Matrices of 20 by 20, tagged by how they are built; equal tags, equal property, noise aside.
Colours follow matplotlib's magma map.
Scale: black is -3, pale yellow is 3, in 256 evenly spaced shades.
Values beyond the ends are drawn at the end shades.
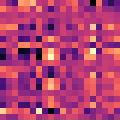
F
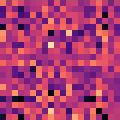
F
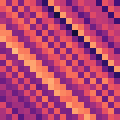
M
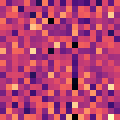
F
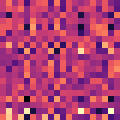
F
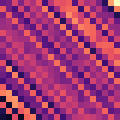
M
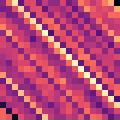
M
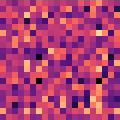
F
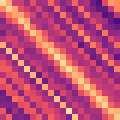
M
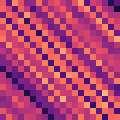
M
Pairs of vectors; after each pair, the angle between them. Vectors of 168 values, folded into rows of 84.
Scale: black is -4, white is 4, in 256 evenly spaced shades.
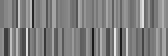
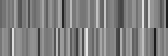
orthogonal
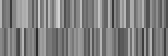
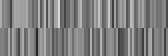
nearly parallel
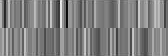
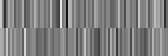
nearly parallel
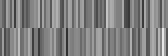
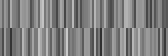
partly opposed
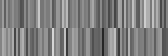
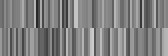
partly opposed
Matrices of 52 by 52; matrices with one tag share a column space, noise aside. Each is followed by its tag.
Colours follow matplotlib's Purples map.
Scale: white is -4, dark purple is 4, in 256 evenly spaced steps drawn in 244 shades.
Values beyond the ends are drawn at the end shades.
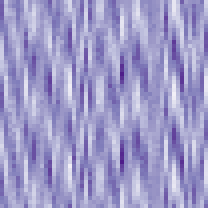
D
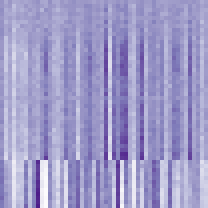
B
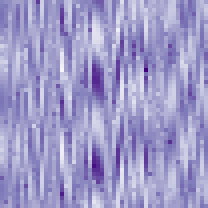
D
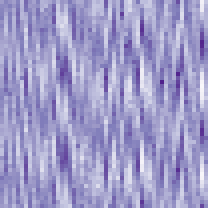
D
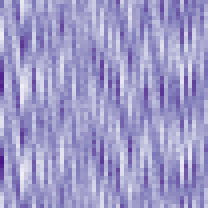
D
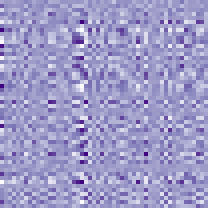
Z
